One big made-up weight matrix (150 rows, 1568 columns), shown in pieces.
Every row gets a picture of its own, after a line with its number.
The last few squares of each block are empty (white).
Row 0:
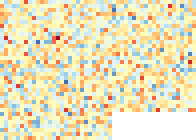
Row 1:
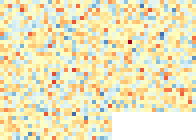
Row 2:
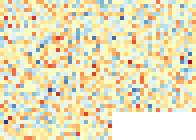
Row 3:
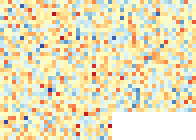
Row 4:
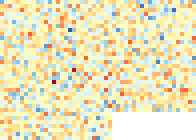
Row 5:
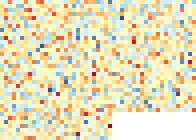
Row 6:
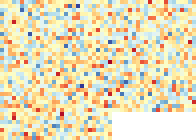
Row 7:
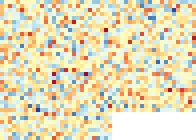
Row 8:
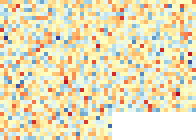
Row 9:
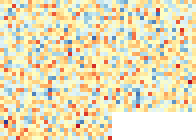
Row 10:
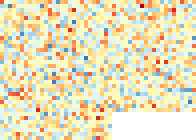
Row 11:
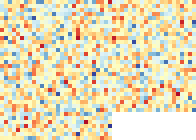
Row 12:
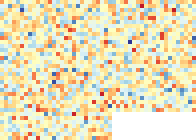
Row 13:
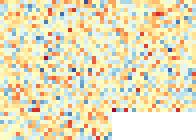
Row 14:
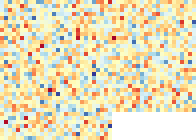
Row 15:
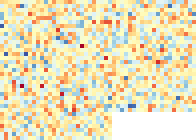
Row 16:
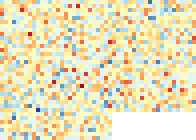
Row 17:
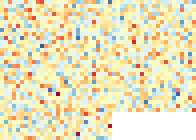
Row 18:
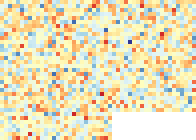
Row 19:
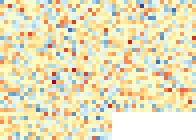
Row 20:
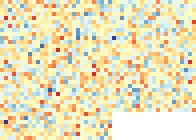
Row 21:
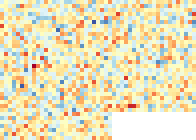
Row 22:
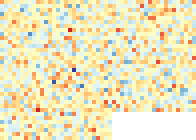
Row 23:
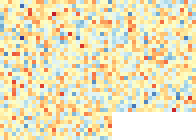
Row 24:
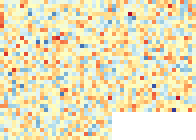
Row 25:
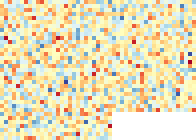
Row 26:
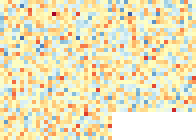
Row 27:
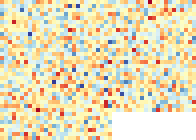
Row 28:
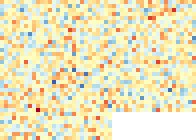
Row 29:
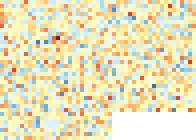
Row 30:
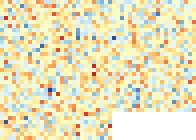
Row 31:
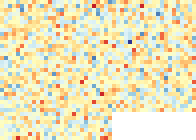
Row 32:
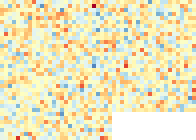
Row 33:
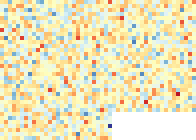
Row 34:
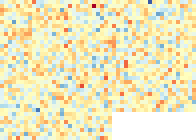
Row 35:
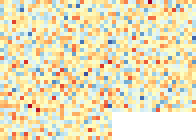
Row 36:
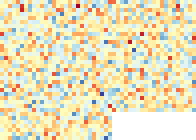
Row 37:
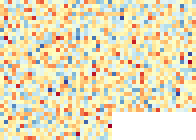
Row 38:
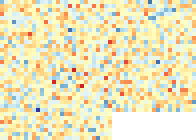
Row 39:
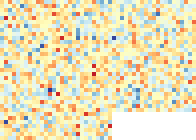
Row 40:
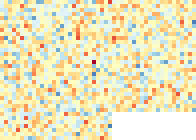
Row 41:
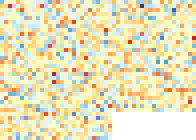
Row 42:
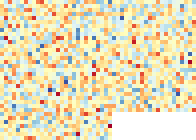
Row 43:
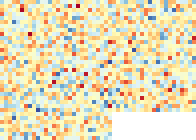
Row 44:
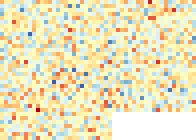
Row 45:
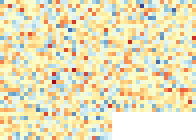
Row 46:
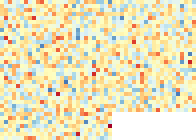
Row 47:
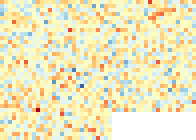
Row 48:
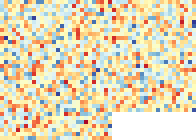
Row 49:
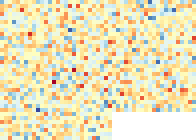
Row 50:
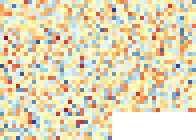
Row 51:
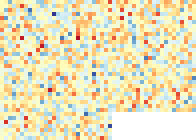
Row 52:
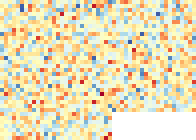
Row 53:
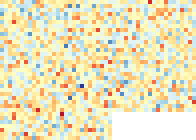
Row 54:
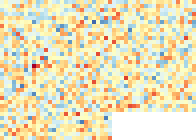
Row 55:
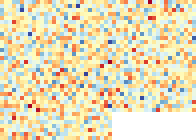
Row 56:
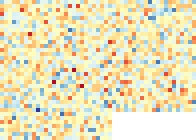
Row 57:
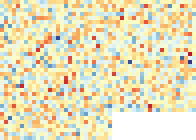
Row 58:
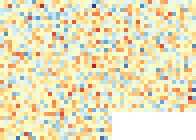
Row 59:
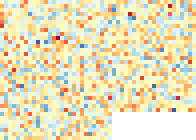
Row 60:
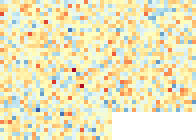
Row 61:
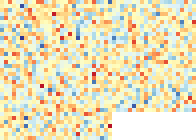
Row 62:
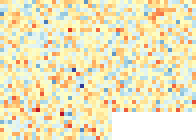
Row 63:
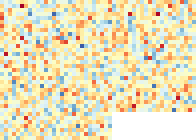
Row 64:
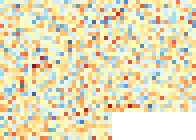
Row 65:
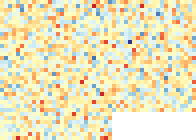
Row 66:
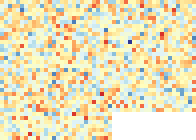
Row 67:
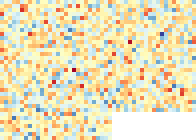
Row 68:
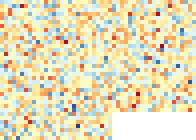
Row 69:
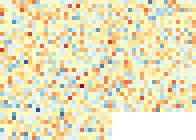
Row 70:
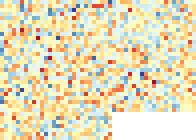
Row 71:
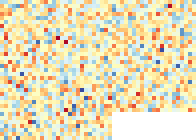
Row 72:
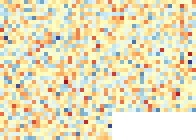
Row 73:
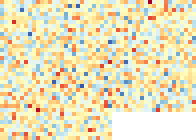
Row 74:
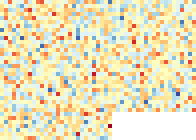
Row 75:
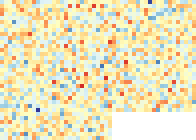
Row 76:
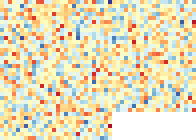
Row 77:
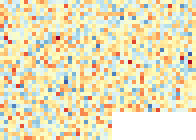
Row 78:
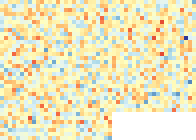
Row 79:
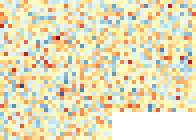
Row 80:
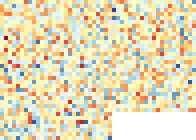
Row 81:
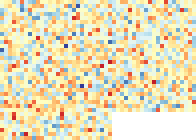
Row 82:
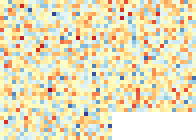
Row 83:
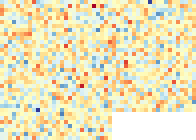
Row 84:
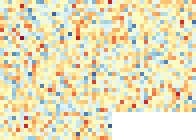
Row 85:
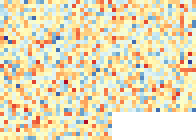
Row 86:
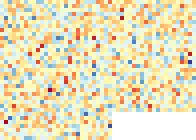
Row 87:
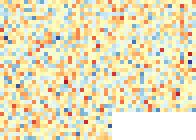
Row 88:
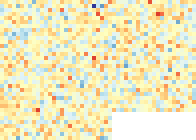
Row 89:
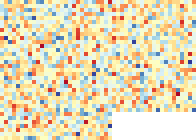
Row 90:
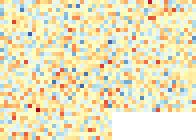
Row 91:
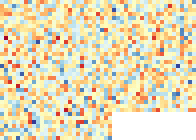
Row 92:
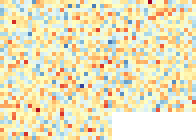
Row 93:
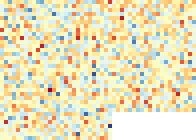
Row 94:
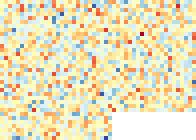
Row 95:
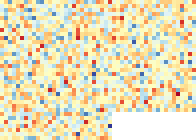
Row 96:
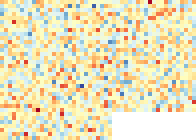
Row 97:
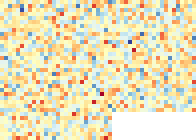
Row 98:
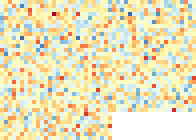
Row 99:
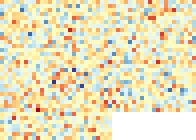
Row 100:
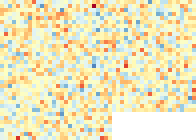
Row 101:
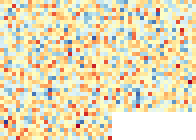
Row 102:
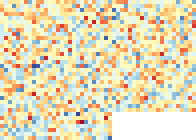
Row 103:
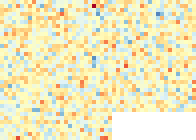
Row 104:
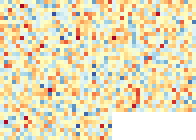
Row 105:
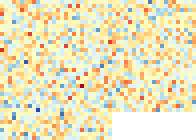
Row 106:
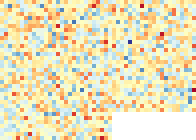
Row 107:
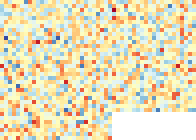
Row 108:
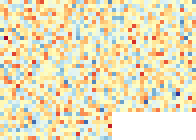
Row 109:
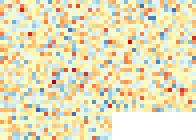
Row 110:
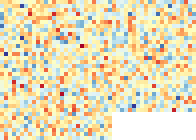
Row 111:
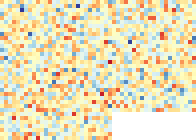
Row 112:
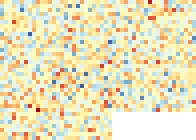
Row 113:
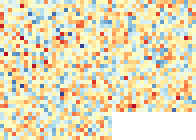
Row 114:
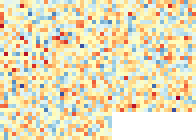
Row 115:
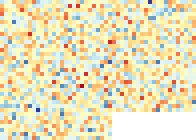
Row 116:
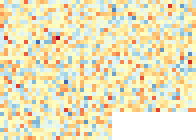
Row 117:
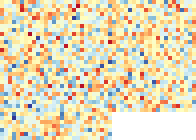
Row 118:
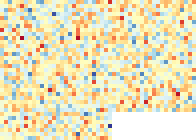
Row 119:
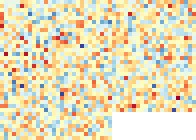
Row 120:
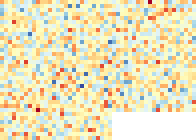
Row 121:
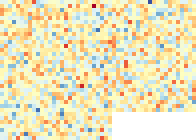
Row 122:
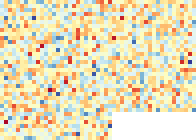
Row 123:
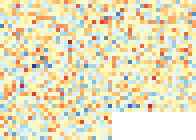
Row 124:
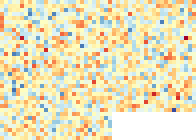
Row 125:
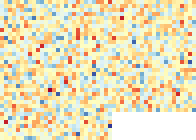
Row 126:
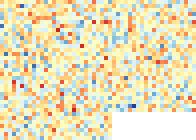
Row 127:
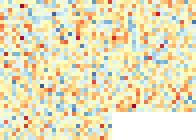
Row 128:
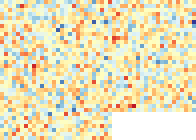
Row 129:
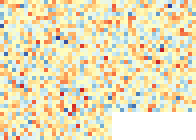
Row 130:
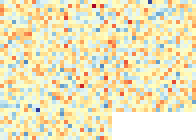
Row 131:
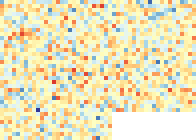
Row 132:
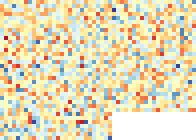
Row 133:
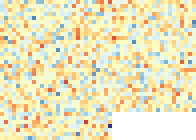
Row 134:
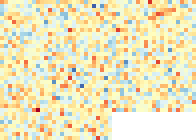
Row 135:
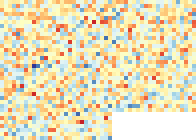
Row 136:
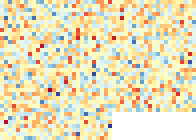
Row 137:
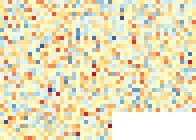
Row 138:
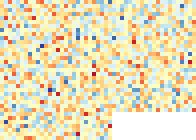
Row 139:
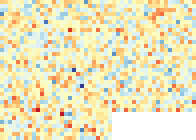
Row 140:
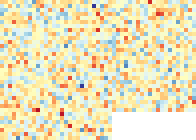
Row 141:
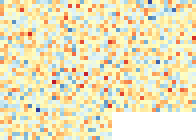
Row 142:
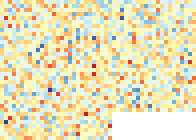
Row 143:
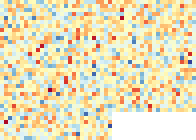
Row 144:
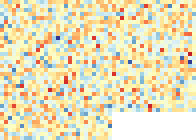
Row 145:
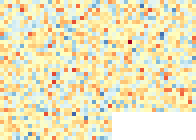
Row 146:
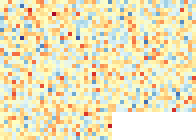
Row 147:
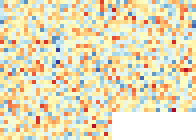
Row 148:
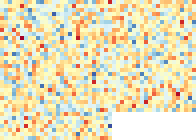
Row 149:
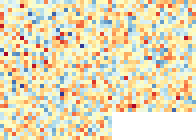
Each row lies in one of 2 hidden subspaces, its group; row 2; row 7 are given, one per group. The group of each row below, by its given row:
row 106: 7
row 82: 2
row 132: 2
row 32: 7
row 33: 2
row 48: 2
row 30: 2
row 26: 2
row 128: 2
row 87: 2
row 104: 2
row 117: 7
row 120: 7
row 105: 7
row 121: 7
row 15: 2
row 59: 2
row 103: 7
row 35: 7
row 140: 7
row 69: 7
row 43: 7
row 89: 2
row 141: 7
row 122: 2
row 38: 7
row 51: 2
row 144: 2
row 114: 2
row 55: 7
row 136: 2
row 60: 7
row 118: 2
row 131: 7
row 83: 7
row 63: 2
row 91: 2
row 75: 7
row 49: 7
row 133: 2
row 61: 2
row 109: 7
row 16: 7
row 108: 2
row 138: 2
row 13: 7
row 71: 2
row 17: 2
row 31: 7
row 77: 2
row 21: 2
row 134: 7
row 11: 2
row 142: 2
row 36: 7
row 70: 7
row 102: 2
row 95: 2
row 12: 7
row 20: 2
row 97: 7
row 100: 7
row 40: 2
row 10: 7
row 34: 7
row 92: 7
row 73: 7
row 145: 7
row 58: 7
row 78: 2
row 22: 7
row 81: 7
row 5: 2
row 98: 2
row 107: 2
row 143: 2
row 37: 2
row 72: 2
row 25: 2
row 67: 7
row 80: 2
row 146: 2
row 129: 2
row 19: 7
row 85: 2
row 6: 7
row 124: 2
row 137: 2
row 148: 2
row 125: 2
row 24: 2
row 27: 7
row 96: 7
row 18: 7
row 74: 2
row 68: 2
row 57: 2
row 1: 7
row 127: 2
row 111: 7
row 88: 7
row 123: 2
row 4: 7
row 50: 2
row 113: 2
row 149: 2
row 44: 7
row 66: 7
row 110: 2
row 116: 2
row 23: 2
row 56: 7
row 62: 7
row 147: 2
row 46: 2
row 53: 7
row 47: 7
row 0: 2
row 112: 7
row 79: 2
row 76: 2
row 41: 7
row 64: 2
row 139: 7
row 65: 7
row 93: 2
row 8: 2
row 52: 7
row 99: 7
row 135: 2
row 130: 7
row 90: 7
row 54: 2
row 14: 2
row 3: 2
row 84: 2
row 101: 2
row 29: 2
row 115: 7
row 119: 2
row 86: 2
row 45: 7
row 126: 2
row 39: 2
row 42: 2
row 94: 7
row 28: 7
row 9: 2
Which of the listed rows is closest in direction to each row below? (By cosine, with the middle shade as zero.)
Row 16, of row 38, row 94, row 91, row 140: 38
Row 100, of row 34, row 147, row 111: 34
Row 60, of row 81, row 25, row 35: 25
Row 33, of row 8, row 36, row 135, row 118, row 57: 118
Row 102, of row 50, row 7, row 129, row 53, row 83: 50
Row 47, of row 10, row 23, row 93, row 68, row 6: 6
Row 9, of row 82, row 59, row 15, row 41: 15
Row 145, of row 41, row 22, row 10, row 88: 41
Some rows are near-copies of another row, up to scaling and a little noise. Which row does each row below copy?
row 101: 9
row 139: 62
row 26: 98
